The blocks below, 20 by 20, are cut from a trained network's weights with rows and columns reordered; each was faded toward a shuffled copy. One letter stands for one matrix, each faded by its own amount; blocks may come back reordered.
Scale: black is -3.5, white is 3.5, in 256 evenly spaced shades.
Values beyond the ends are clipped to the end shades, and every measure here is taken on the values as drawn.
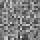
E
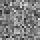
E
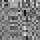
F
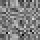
F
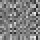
F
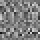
F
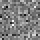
E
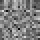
F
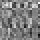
F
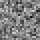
E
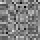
F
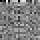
F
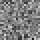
E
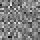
F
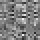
F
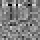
F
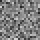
E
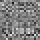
F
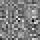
F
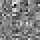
F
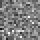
E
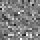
E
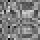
F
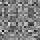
F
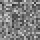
E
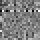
F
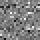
E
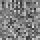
E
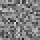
E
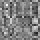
F
